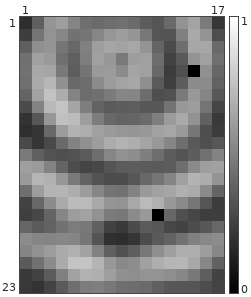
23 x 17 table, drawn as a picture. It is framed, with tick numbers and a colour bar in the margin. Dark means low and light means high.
There are two isolated cells, each far lower than the cells round it. No overall slope runs across the table. Concentric rings centre on the top middle. The top middle is the smoothest part. On average the colour sits 50% of the way up the scale.
